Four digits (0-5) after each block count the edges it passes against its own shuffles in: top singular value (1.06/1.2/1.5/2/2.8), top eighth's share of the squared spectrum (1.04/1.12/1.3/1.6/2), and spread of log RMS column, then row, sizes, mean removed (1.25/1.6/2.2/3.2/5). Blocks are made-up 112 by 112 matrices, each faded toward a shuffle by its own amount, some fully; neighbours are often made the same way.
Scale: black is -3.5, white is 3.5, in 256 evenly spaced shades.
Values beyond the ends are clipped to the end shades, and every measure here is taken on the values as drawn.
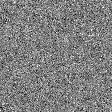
1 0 0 0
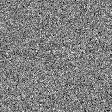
2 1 0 0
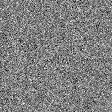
2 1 0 0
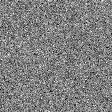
1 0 0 0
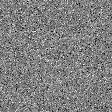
0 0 0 0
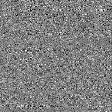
3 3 1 3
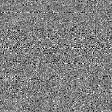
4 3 1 3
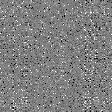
4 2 2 0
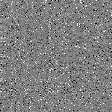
3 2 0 0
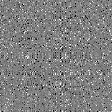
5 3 2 2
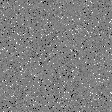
0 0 0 0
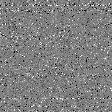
2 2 0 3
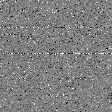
3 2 0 2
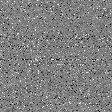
1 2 0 2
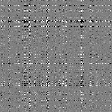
5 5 4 4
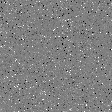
0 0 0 0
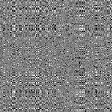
5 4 3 3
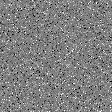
0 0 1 0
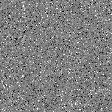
3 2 0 0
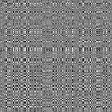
5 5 4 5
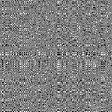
5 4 3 3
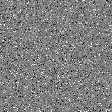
3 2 0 1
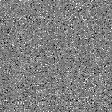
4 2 1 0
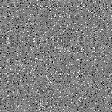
4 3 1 1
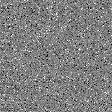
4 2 0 0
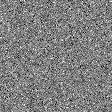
0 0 0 0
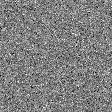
0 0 0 0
